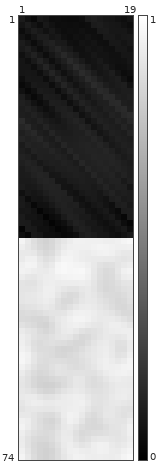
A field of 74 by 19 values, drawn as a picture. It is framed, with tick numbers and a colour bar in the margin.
The table splits into 2 rows of 1 panel. Panel 1,1: very low, slanting down to the right, faint in contrast. Panel 2,1: very high, blotchy, faint in contrast.
